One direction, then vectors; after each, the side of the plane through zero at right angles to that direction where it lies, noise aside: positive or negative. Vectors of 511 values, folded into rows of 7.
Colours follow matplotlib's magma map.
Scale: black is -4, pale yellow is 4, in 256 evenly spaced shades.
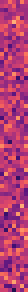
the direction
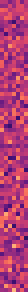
negative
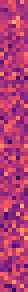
positive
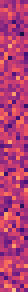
negative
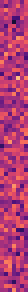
negative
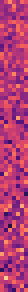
positive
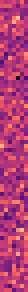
positive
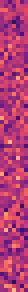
negative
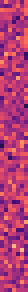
negative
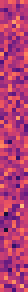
positive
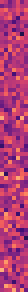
negative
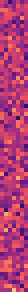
negative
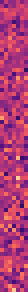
negative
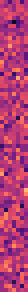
negative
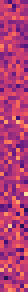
negative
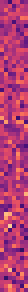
negative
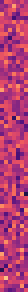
positive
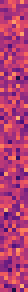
positive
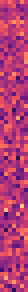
positive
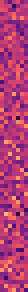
negative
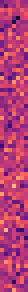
negative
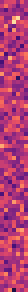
positive
